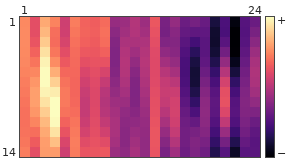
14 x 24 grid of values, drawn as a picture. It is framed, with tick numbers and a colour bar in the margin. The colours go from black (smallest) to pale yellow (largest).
Ninth with the lowest average: top right. Ninth with the highest average: middle left. Grain: streaks running down. Slope: up to the left. Average level on the scale: 50%.
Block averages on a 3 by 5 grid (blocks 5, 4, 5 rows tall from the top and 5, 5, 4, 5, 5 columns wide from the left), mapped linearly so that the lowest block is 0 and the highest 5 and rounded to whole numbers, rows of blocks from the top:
43210 | 53211 | 43211
